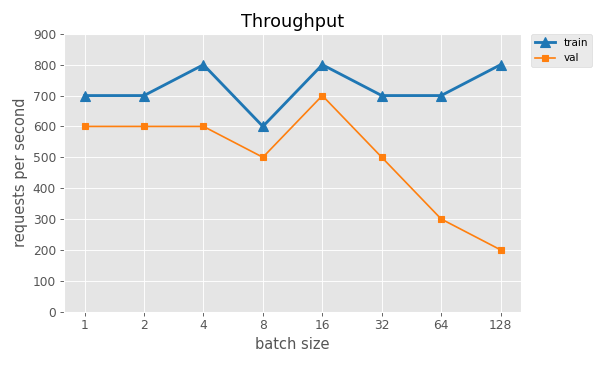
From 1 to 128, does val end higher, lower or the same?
lower
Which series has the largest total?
train
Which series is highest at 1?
train
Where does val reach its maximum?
16
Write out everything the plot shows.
Title: Throughput
x-axis: batch size, ticks 1 2 4 8 16 32 64 128
y-axis: requests per second, ticks 0 100 200 300 400 500 600 700 800 900
Legend: train, val
Values:
train: 700 700 800 600 800 700 700 800
val: 600 600 600 500 700 500 300 200
